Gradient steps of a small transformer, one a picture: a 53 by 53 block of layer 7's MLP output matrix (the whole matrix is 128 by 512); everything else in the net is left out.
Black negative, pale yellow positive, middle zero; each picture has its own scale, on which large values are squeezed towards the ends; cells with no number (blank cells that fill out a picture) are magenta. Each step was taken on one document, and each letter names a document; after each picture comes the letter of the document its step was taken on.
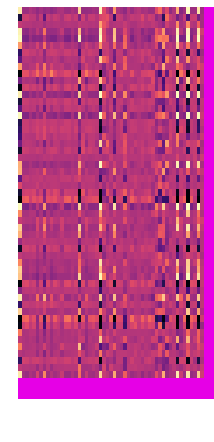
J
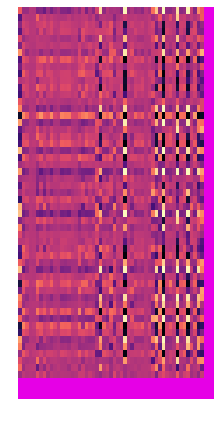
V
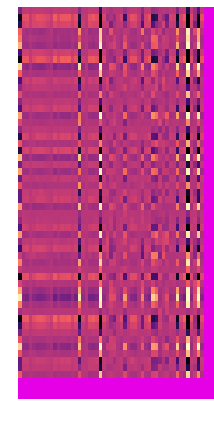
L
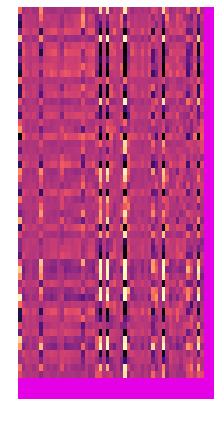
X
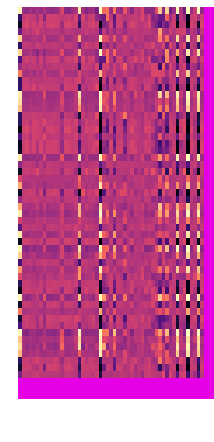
J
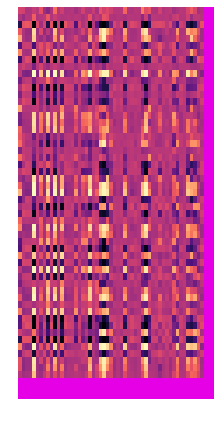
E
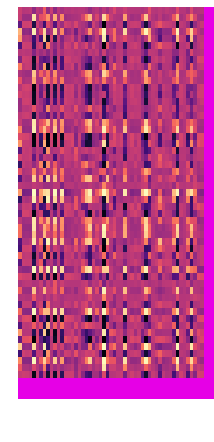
E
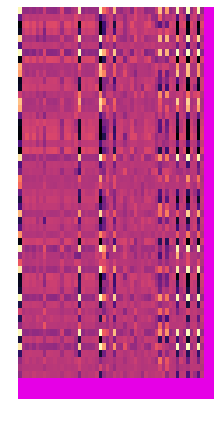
J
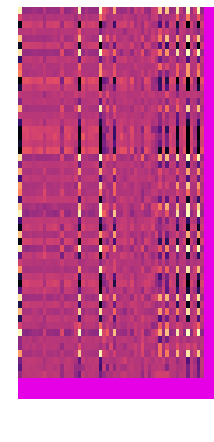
J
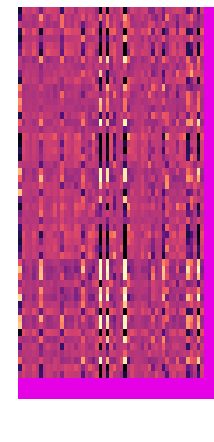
X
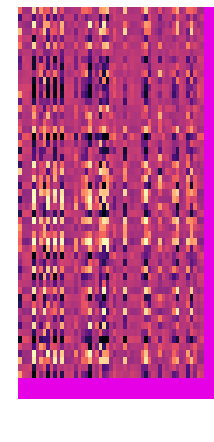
E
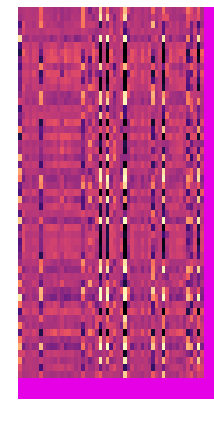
X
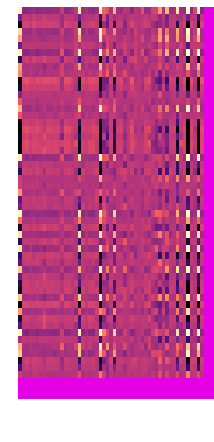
J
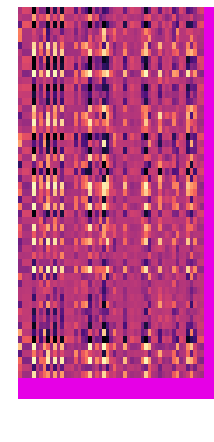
E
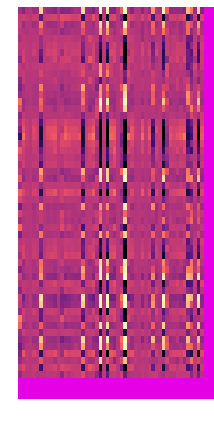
X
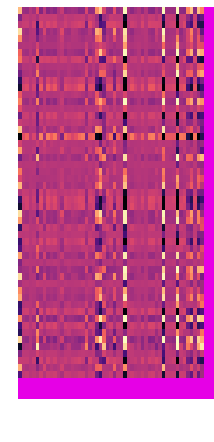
V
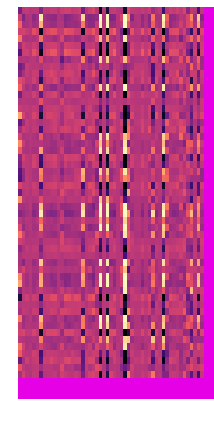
X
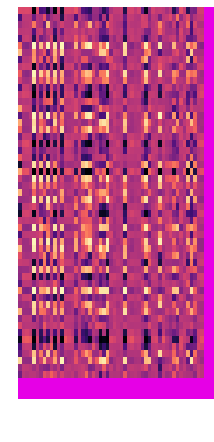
E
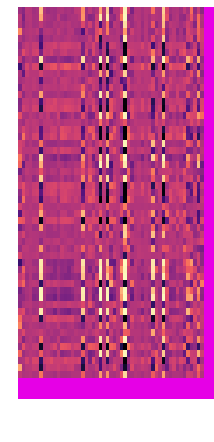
X
